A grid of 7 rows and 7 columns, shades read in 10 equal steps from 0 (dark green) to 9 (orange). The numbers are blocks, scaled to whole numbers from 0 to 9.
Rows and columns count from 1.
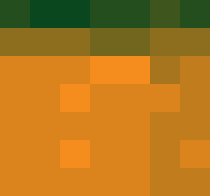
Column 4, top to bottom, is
1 4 9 8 8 8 8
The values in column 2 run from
0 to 8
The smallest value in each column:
1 0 0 1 1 2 1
